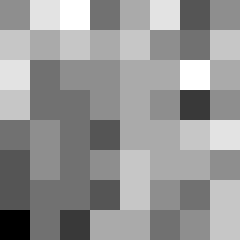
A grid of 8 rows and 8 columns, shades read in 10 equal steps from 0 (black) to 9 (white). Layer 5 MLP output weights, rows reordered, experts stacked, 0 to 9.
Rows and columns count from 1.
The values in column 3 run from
2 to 9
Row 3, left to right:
8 4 5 5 6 6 9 6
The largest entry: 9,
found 2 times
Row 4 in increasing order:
2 4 4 5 5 5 6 7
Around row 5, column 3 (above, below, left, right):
4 4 5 3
